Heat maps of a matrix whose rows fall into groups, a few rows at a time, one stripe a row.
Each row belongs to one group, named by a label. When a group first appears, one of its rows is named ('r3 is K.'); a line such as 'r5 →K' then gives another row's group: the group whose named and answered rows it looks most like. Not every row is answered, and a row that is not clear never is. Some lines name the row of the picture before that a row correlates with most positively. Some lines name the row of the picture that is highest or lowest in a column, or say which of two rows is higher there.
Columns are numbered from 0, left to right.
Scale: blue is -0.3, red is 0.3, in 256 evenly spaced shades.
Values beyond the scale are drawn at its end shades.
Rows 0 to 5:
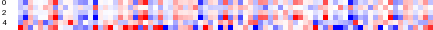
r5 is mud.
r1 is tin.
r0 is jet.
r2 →jet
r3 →jet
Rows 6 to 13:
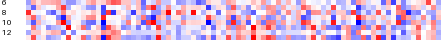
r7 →jet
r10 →jet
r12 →tin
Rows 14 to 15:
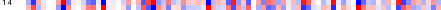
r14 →jet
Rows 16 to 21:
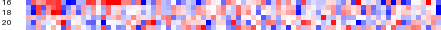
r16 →tin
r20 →jet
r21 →tin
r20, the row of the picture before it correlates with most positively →14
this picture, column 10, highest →21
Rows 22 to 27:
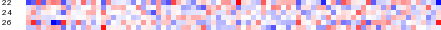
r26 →mud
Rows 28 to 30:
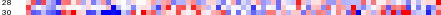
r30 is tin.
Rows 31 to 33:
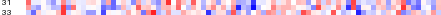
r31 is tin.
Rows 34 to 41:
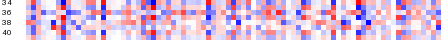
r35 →jet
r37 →jet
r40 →jet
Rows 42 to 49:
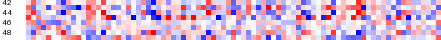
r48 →jet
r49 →mud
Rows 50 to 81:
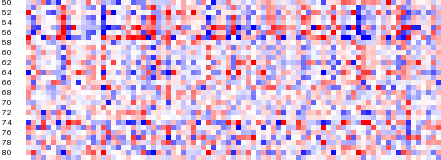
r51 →jet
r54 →jet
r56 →jet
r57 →mud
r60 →mud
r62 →tin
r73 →mud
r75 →mud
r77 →tin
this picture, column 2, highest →64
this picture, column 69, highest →75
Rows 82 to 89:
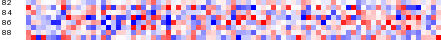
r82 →jet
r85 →tin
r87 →tin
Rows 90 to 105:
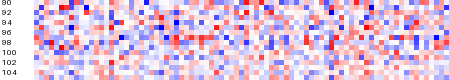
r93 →jet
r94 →tin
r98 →mud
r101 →tin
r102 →tin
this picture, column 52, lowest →90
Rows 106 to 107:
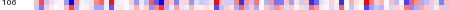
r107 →jet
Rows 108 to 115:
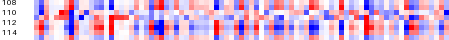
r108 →jet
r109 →jet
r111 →tin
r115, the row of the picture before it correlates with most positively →107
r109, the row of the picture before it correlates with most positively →107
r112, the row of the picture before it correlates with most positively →106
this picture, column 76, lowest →111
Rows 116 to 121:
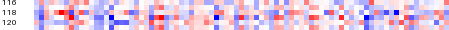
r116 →mud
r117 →jet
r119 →jet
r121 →jet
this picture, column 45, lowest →120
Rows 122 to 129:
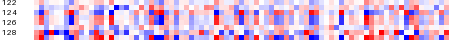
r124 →jet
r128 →mud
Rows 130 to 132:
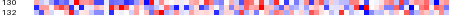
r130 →tin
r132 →jet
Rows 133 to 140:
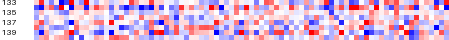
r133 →mud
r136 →tin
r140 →tin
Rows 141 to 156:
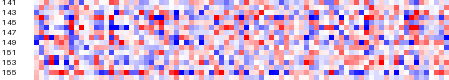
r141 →tin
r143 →tin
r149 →tin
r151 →jet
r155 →mud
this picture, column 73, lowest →153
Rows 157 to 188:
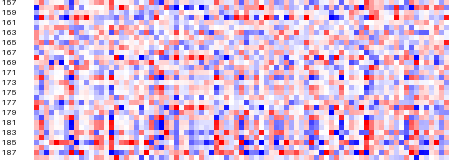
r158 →tin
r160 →mud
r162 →tin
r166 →tin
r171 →jet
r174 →jet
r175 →jet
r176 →tin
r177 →mud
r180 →jet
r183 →tin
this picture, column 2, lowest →187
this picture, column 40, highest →160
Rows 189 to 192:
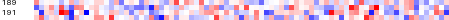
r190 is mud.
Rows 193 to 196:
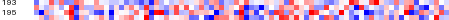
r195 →jet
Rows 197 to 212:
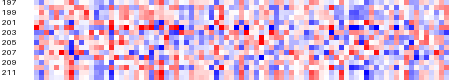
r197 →jet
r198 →mud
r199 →mud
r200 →mud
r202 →mud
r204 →tin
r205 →tin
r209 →jet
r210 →mud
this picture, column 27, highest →202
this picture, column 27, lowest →203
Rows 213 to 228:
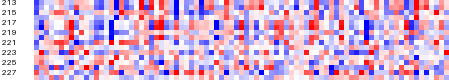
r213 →tin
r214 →tin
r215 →tin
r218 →jet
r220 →jet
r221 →tin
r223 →mud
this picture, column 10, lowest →228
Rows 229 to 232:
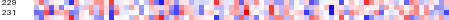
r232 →jet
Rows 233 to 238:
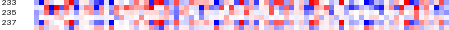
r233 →jet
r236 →tin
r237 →jet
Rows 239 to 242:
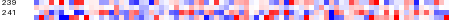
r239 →mud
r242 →mud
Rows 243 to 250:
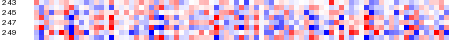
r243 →mud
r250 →jet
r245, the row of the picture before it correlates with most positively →241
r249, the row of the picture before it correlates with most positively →239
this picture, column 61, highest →250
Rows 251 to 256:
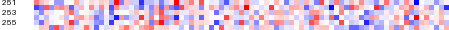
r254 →tin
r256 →mud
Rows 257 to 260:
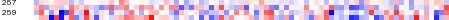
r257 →tin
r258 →mud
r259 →mud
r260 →mud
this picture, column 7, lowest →257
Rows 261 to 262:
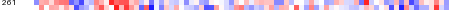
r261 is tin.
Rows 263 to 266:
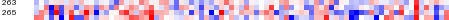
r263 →tin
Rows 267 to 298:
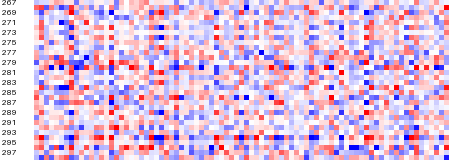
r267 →tin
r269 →jet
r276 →jet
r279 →tin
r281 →jet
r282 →tin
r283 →jet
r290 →tin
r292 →tin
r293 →tin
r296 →mud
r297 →tin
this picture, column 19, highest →280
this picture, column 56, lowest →294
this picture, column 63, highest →294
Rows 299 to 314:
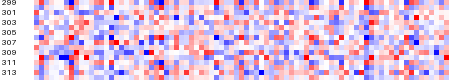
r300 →jet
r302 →tin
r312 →jet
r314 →jet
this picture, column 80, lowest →309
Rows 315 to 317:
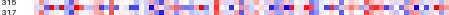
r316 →mud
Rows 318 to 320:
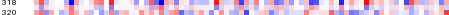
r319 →jet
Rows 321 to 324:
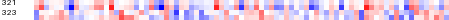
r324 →tin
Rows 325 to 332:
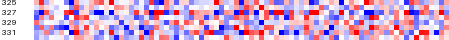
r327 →jet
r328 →mud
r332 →tin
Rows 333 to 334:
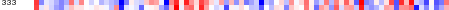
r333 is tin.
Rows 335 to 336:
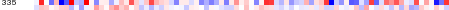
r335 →mud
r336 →tin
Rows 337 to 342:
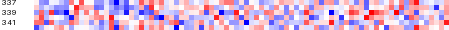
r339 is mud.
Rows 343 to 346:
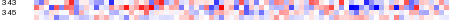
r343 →jet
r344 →mud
